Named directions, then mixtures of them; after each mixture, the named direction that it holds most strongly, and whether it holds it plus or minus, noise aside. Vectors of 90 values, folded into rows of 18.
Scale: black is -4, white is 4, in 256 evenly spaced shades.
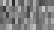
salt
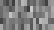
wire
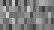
salt, minus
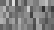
salt, minus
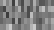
salt, plus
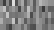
salt, minus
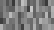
wire, plus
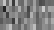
salt, plus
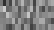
salt, minus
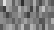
salt, plus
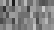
salt, plus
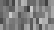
wire, plus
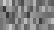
salt, plus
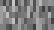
salt, minus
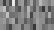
salt, minus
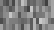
wire, plus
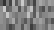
salt, minus
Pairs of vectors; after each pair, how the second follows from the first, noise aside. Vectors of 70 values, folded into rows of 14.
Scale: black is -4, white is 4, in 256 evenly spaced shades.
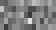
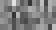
shuffled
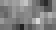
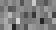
shuffled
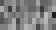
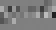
partly zeroed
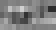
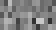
shuffled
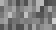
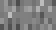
partly zeroed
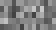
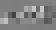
partly zeroed
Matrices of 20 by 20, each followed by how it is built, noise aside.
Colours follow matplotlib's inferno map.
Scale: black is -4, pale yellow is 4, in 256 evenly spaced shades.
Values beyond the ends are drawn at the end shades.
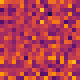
low rank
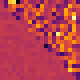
upper triangular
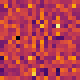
low rank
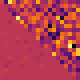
upper triangular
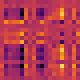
low rank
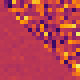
upper triangular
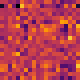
low rank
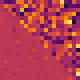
upper triangular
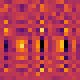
low rank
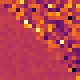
upper triangular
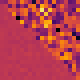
upper triangular
